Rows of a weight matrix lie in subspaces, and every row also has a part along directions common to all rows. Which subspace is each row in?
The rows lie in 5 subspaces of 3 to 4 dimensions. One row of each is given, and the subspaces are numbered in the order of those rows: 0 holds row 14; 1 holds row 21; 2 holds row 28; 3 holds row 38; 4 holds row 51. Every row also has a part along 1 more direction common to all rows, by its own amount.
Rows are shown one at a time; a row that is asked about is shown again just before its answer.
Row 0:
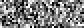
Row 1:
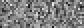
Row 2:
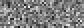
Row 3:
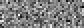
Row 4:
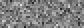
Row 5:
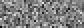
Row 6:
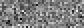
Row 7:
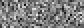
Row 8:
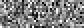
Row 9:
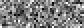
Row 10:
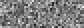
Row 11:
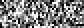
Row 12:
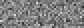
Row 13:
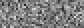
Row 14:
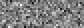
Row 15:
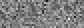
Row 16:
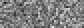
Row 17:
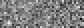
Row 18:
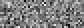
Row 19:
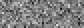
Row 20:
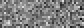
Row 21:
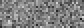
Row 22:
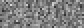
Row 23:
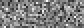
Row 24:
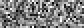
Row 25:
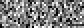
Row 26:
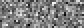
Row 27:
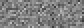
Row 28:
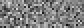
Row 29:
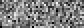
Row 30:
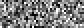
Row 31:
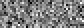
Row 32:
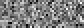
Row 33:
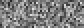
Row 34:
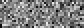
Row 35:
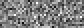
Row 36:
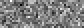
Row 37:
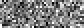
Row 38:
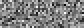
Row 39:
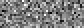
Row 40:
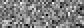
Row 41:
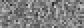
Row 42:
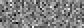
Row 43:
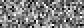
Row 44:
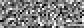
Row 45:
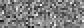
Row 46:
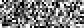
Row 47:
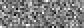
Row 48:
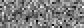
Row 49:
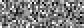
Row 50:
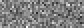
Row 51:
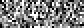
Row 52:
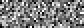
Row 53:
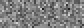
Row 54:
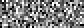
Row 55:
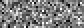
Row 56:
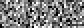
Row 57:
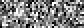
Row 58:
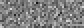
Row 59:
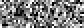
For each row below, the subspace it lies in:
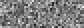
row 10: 4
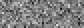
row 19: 0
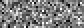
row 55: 0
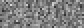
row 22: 4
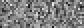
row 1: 4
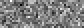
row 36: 0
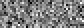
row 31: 1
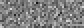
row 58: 3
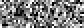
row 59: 4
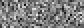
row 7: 2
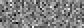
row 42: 4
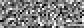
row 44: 3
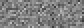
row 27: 3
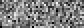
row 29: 1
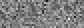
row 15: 2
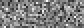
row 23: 2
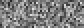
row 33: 2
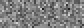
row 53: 4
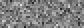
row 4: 0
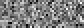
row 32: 1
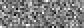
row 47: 2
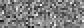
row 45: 3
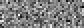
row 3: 3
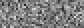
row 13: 2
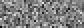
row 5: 2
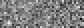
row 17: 1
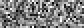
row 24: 2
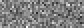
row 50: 0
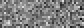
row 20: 1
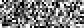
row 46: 1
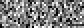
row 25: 3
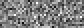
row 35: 3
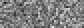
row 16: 0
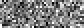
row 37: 1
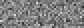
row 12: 3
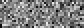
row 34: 1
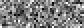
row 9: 4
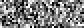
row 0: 0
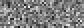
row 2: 2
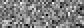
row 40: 1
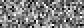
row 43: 3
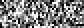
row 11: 3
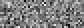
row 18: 2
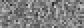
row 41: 4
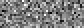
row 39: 4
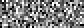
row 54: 0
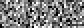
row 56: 3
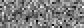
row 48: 3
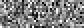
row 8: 4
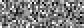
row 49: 0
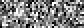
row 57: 4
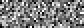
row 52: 3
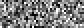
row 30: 0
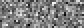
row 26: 4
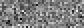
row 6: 1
